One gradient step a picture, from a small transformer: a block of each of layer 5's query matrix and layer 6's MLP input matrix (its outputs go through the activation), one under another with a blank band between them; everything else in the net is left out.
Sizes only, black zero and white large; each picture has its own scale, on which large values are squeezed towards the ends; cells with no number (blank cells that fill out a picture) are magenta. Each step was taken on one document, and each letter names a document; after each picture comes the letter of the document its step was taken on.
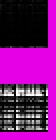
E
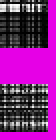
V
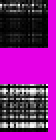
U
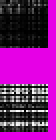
V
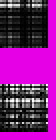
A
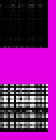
U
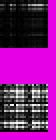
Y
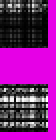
U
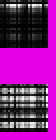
U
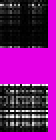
A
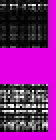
Y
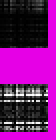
E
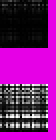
A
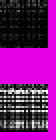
V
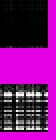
E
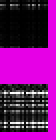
V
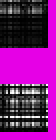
A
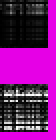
E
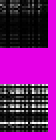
V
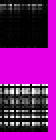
A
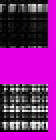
Y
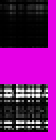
E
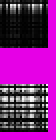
U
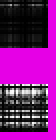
A
